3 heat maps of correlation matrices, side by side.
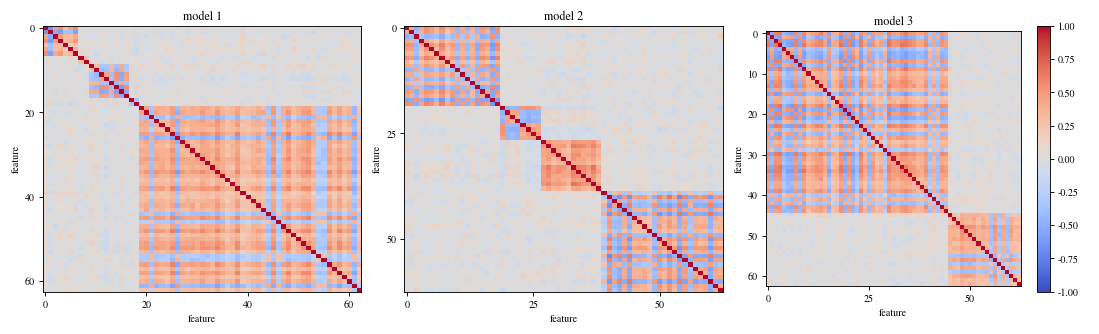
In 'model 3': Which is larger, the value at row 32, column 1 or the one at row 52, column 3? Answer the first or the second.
the second
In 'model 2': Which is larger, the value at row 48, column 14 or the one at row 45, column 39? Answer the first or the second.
the first
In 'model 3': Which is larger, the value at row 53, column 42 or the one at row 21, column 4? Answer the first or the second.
the second
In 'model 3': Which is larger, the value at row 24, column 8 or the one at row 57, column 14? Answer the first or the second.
the second
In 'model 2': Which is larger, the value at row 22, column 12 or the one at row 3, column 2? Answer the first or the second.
the first
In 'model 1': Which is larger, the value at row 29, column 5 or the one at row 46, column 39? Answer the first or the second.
the first
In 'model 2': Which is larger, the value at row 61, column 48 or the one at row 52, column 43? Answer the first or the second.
the second
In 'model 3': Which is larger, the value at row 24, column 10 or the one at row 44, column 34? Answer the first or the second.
the second
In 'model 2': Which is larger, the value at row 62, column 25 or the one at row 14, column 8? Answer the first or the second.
the first
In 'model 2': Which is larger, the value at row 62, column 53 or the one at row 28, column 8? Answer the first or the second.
the first
